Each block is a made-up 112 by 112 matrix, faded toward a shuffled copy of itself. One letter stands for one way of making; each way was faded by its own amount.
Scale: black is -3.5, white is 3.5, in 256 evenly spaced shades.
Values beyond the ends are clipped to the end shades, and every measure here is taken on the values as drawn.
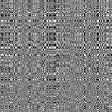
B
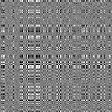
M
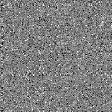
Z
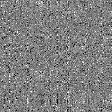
Z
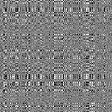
B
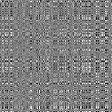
B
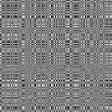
M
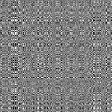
B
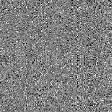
Z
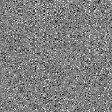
Z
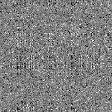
Z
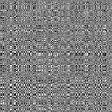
B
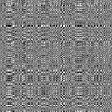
B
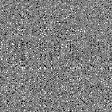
Z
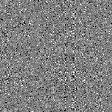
Z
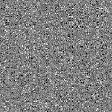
Z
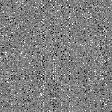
Z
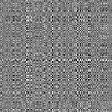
B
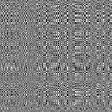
B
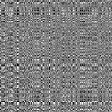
B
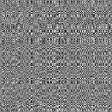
B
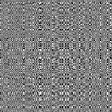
B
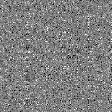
Z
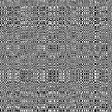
B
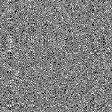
Z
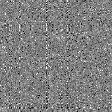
Z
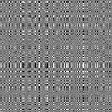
M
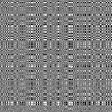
M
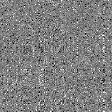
Z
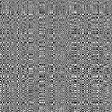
B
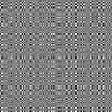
M
